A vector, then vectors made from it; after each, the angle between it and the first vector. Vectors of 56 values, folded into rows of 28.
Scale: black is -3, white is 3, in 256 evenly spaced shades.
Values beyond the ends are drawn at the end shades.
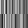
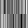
partly opposed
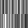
partly aligned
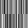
partly opposed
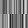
orthogonal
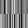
partly opposed
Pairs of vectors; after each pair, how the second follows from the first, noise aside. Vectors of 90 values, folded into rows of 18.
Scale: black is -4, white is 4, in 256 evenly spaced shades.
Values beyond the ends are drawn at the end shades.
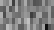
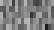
copied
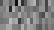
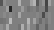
partly zeroed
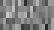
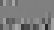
partly zeroed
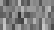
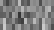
copied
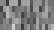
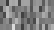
copied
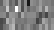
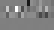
partly zeroed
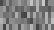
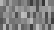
negated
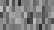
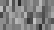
copied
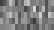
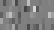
partly zeroed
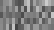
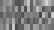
copied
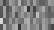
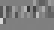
partly zeroed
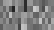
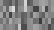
negated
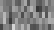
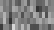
copied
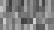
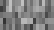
negated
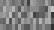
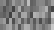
negated
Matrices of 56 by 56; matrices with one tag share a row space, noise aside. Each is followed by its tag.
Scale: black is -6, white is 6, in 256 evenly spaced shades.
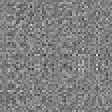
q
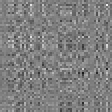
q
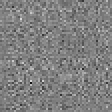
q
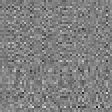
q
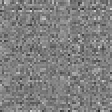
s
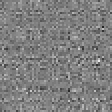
s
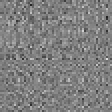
q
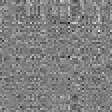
s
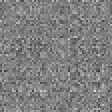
s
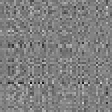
q
